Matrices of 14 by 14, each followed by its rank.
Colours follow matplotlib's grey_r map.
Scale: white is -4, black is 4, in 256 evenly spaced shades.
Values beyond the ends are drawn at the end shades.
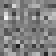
three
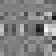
two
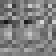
two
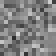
full rank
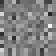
three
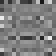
two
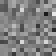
three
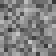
full rank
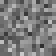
full rank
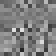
three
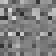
three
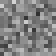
full rank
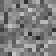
full rank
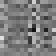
three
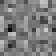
three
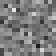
full rank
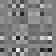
two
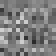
three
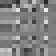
two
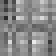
two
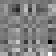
two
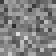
full rank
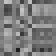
two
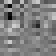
two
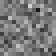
full rank
